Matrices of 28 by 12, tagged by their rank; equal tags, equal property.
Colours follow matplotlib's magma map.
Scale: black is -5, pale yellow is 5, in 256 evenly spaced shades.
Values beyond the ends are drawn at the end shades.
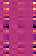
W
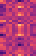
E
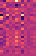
E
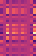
W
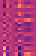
E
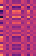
W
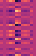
W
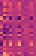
E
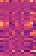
E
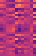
E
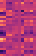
E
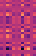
W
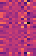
E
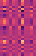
W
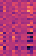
E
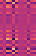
W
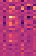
E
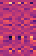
E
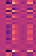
W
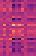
E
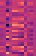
E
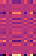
W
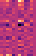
E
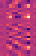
E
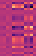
W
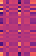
W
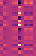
W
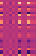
W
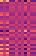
W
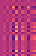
W
